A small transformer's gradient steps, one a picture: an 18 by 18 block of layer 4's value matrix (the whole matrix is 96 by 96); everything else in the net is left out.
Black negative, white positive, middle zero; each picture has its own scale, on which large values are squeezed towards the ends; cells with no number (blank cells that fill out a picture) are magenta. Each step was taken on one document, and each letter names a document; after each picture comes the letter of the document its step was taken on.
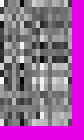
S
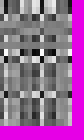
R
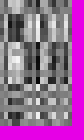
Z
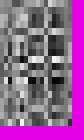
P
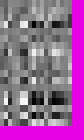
P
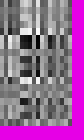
Z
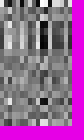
S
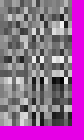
P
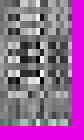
Z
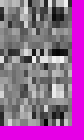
P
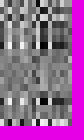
S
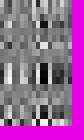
S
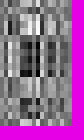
Z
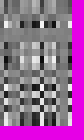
R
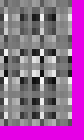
R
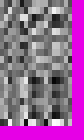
P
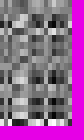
P
